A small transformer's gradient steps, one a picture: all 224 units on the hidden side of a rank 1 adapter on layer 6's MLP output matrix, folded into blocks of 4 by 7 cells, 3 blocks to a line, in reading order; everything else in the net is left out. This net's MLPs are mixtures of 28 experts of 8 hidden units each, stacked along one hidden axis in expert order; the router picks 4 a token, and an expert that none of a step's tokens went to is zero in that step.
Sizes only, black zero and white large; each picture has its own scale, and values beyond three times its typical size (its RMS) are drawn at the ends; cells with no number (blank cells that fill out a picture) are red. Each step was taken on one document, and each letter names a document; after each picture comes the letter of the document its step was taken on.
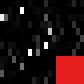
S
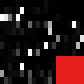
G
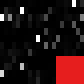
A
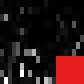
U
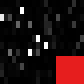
G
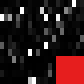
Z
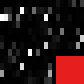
Z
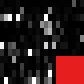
S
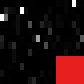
A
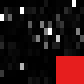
A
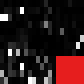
U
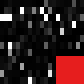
Z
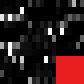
Z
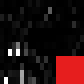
U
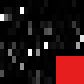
S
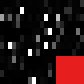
Z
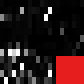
U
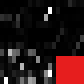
U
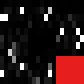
G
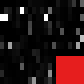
S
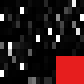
A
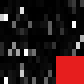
U
